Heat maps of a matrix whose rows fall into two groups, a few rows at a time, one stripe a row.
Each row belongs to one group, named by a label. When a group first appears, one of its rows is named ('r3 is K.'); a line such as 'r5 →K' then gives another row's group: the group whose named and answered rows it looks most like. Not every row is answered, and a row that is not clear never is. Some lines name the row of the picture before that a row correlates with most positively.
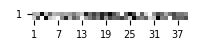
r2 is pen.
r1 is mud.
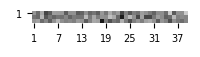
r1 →pen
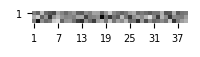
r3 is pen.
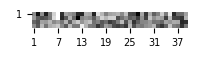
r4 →pen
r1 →pen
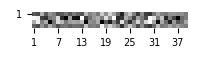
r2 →pen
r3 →mud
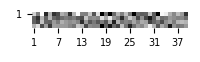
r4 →mud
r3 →pen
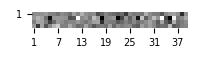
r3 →mud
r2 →mud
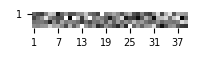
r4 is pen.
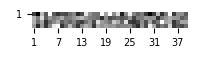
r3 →pen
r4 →pen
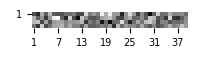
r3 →mud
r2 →pen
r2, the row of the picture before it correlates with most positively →4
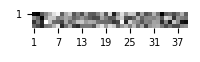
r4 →pen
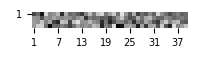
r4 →mud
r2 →mud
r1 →pen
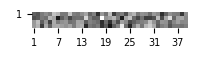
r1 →pen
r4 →mud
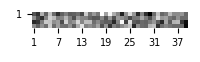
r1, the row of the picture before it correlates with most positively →2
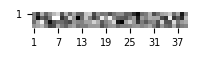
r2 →pen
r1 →pen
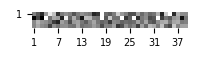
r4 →mud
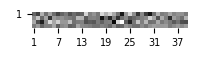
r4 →mud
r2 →mud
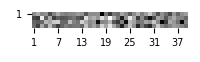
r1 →mud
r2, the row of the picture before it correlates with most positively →1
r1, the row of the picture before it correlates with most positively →2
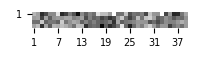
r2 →mud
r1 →pen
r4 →mud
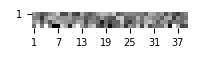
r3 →mud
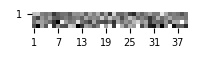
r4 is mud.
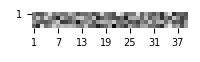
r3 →pen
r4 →pen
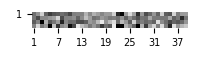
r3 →pen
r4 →mud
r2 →pen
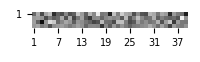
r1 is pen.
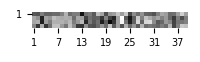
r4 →pen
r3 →mud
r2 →mud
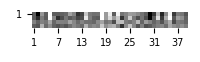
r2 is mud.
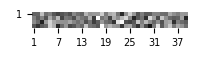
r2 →pen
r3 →mud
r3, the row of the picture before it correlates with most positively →3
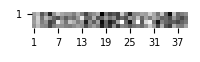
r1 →mud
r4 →mud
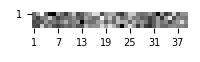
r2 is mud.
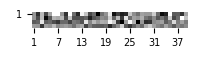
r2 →pen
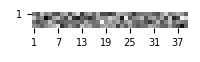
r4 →pen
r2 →pen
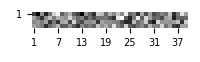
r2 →mud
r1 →pen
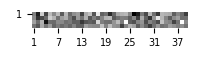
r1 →pen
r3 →pen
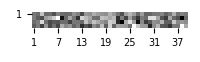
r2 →pen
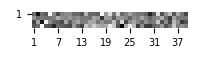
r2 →mud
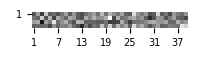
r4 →pen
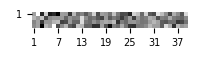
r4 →mud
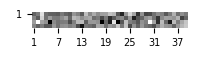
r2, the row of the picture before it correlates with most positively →2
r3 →mud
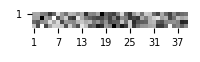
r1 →mud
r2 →mud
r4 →pen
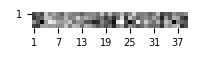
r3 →mud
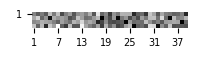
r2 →mud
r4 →pen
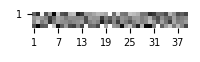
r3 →mud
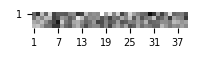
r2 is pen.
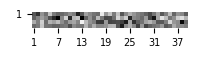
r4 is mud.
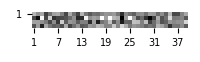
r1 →pen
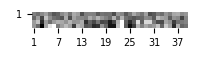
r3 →mud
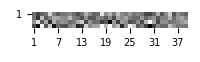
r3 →mud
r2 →pen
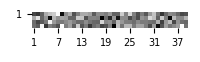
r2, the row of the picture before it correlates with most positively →3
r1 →pen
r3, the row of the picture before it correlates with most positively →1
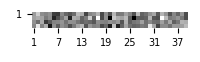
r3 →pen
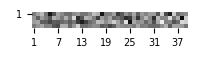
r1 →mud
